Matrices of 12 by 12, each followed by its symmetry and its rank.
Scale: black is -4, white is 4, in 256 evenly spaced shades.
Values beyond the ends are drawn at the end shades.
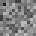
symmetric, full rank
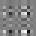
neither, rank one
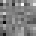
antisymmetric, rank two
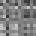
antisymmetric, rank two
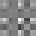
symmetric, rank one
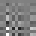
neither, rank one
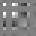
symmetric, rank one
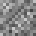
symmetric, full rank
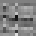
neither, rank two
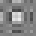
symmetric, rank one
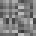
antisymmetric, rank two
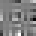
antisymmetric, rank two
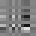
neither, rank one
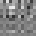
neither, rank two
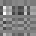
neither, rank one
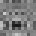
neither, rank two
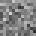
neither, full rank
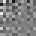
antisymmetric, rank two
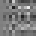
neither, rank two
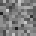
neither, full rank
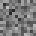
symmetric, full rank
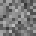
neither, full rank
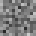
neither, full rank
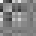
symmetric, rank one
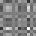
symmetric, rank one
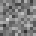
neither, full rank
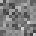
symmetric, full rank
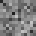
symmetric, full rank
